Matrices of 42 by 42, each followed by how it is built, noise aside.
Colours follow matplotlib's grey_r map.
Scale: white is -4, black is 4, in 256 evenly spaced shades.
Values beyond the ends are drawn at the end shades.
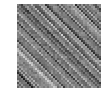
Toeplitz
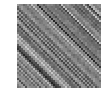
Toeplitz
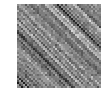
Toeplitz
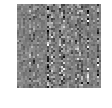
uneven columns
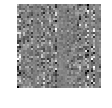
uneven columns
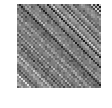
Toeplitz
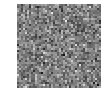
noise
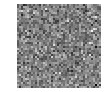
noise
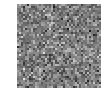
noise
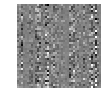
uneven columns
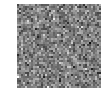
noise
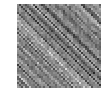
Toeplitz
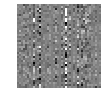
uneven columns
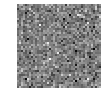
noise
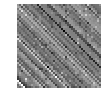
Toeplitz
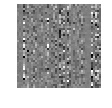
uneven columns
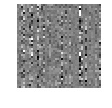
uneven columns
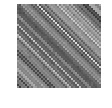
Toeplitz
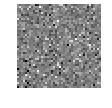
noise
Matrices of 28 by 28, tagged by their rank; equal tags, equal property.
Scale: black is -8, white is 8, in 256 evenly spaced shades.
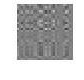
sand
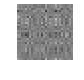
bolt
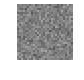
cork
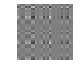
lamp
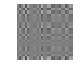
lamp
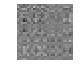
bolt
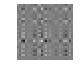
sand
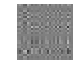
sand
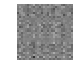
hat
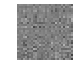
hat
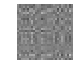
bolt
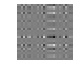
lamp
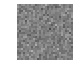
cork
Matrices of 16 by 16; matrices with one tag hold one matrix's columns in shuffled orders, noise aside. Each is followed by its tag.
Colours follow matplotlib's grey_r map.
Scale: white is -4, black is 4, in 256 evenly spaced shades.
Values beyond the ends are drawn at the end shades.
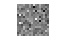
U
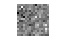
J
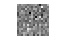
J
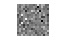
U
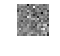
J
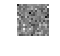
J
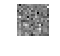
J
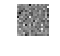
J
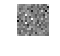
U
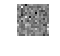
J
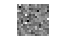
U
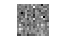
J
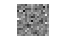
U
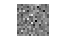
U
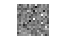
U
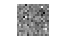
J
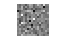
U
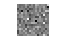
U
